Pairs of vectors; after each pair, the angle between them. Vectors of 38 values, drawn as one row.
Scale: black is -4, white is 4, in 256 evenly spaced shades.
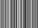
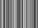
partly opposed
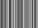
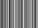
nearly parallel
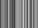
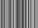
partly opposed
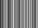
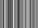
partly aligned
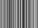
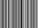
partly opposed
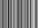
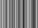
partly opposed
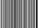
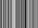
orthogonal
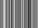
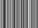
nearly opposite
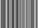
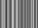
nearly opposite
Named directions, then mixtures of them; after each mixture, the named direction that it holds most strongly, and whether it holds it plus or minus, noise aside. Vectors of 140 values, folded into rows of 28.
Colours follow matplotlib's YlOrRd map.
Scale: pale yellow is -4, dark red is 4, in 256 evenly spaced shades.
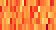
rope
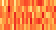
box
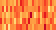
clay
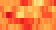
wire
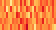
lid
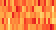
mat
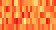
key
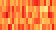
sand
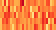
rope, minus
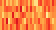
key, plus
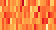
rope, minus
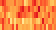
wire, minus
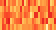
rope, minus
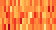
clay, minus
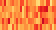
sand, minus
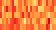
key, plus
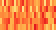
box, plus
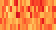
lid, plus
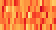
key, minus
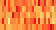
mat, plus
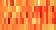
mat, minus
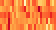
mat, minus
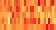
mat, plus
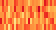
box, minus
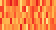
key, minus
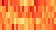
wire, minus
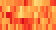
wire, plus
